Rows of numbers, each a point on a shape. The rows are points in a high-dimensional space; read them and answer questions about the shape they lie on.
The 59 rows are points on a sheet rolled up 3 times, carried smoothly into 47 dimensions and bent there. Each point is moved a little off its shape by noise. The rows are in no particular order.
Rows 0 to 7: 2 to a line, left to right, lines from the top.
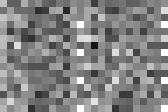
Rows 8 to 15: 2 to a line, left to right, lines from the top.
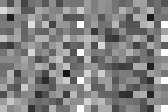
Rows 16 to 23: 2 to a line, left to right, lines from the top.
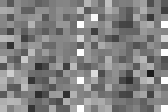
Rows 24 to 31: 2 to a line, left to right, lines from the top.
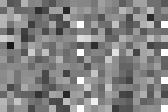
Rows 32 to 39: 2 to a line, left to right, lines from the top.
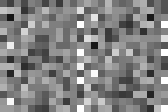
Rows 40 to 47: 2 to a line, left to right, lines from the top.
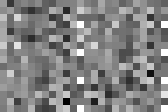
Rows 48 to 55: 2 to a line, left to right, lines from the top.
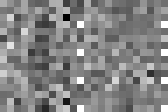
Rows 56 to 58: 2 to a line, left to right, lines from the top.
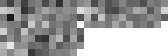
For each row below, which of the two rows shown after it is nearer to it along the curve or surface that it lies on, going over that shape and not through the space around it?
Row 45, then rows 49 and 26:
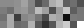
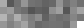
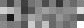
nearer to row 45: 26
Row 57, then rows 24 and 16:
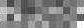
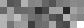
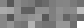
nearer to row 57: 16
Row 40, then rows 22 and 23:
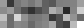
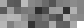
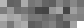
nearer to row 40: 22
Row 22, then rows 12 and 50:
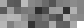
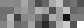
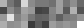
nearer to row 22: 50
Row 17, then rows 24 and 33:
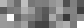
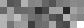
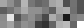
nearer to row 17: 33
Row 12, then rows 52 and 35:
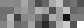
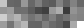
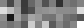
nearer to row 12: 35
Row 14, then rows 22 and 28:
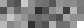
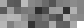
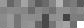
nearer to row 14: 22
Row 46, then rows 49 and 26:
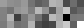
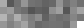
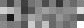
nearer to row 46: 26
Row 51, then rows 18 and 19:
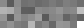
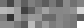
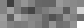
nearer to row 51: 19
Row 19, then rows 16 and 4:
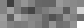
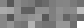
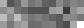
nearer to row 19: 16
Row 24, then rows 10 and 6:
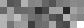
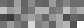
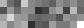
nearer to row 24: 6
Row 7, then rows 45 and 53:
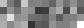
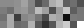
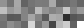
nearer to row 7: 45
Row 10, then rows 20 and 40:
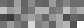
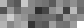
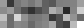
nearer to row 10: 40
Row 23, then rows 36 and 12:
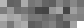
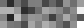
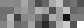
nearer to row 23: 36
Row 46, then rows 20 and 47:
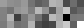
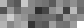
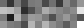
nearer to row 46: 20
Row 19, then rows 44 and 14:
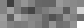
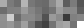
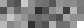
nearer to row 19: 44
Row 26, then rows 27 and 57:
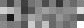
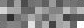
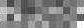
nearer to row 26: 27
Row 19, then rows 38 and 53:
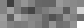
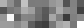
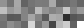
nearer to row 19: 53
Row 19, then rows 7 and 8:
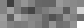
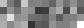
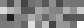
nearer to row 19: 8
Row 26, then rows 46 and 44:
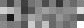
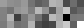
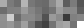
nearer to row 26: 44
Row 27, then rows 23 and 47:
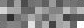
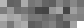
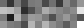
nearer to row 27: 47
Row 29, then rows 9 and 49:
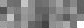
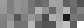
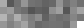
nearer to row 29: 9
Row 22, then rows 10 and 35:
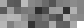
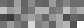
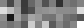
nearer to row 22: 35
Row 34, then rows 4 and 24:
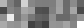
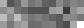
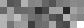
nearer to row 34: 24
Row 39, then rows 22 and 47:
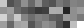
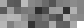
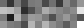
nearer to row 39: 22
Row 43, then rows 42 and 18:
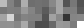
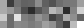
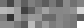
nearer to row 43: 18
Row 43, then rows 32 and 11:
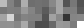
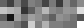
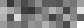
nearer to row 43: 32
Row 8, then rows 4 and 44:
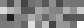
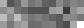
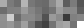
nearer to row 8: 44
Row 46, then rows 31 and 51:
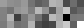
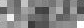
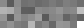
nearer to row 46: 31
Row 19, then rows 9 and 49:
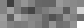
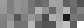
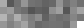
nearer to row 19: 49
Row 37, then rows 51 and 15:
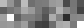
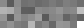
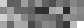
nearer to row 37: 15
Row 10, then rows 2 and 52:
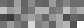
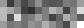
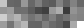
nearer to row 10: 2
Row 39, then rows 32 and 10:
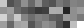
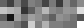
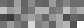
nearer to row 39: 32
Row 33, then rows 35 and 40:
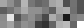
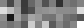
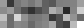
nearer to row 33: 40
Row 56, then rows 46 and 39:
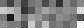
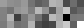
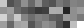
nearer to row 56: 39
